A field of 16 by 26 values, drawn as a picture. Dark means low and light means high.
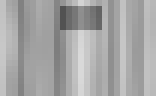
Odd patch: lower, in the top middle. Roughest part: top middle. Grain: streaks running down. Ninth with the lowest average: top middle.
